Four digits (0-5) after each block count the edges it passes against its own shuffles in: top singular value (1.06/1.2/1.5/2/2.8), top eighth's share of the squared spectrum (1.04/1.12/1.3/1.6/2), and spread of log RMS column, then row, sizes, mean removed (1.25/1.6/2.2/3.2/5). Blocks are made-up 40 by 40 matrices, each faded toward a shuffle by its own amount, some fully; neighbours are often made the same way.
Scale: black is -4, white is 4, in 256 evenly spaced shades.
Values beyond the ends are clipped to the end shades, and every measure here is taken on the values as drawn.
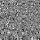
3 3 1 1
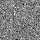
0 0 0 0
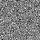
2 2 0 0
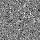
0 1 0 0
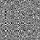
4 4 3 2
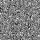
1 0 0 0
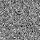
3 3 0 1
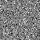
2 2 0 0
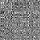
4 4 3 2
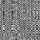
4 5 3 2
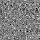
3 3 1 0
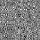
3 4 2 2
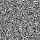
2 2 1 0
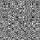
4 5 2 3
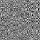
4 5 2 2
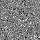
0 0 0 0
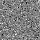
1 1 0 0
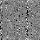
2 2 3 0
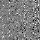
2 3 2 0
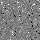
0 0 0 0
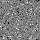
1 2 0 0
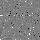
2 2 0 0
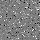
0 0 0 0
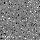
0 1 0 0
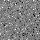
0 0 0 0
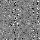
1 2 2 0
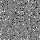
1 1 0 0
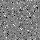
0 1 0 0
